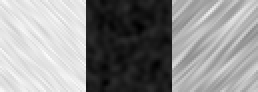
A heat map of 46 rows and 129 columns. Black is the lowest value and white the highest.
The table splits into one row of 3 panels. Panel 1,1: very high, slanting down to the right, faint in contrast. Panel 1,2: very low, blotchy, faint in contrast. Panel 1,3: high, slanting up to the right.
